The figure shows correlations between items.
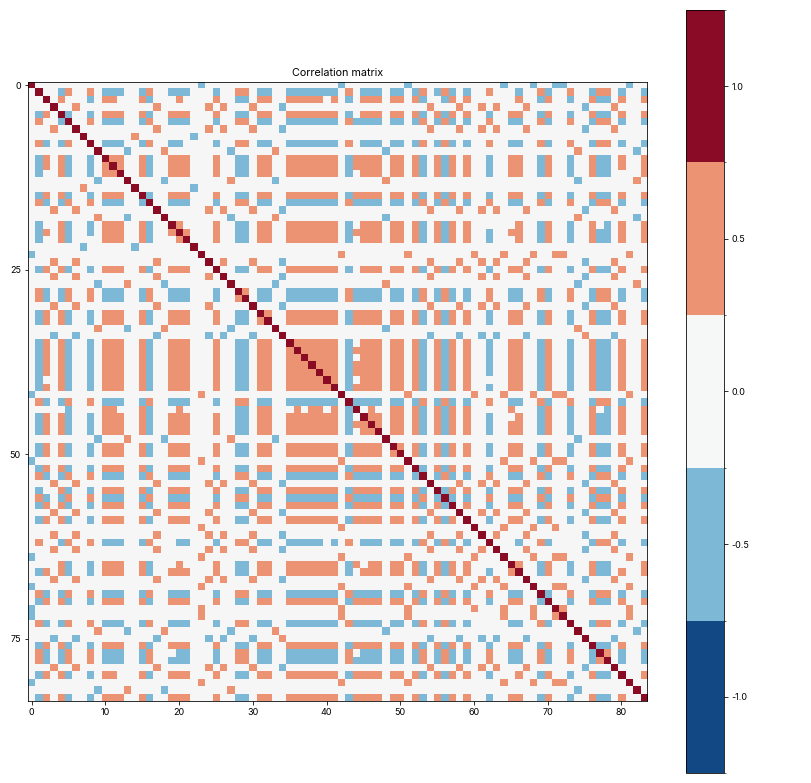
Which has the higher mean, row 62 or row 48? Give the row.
48
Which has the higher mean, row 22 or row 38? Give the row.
38
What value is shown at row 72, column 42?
0.5
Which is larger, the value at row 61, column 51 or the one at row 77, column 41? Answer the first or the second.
the first
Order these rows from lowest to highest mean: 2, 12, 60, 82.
82, 60, 2, 12
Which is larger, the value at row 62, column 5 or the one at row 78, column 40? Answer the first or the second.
the first
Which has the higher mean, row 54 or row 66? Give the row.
66
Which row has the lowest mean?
73
